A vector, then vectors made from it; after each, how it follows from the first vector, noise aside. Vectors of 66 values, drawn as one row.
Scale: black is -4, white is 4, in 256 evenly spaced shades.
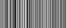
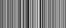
wrapped around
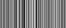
wrapped around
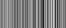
wrapped around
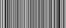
wrapped around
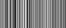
copied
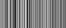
copied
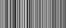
copied
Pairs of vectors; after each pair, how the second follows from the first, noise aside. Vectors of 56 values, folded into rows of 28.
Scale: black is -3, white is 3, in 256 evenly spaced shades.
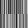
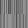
shrunk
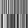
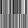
reversed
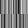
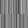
shrunk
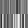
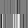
partly zeroed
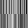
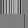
partly zeroed
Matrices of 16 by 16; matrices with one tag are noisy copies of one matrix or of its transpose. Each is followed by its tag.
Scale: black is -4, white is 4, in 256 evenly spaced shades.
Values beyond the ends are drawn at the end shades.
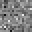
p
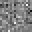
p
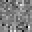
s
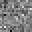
p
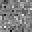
p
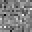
p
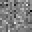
p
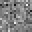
p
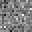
p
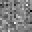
p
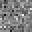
p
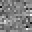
s
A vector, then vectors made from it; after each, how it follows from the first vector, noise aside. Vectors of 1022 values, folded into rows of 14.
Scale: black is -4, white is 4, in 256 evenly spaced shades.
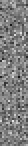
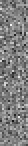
negated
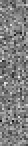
negated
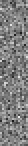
negated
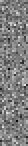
reversed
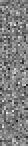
reversed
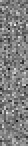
reversed
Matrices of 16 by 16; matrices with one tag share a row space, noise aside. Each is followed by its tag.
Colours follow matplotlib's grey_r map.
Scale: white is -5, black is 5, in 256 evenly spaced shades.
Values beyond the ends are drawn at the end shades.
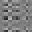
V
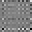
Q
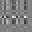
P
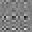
P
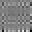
Q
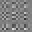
P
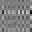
Q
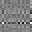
Q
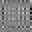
Q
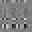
P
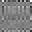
Q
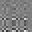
P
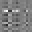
V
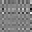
Q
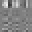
V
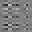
V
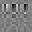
P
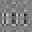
P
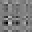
V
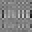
Q
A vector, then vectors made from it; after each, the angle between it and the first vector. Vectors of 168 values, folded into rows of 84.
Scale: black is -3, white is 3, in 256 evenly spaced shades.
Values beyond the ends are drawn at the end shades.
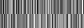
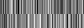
nearly parallel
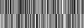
orthogonal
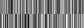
partly opposed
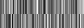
orthogonal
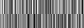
nearly opposite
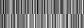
nearly parallel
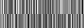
nearly opposite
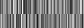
orthogonal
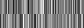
orthogonal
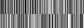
partly aligned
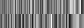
orthogonal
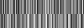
nearly parallel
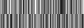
orthogonal
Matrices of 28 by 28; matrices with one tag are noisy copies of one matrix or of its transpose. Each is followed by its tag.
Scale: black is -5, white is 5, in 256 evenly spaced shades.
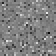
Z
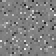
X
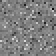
X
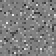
X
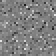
X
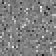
Z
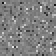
Z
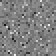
X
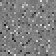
X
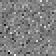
X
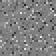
X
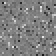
Z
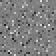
X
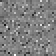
X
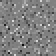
X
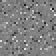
X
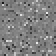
Z
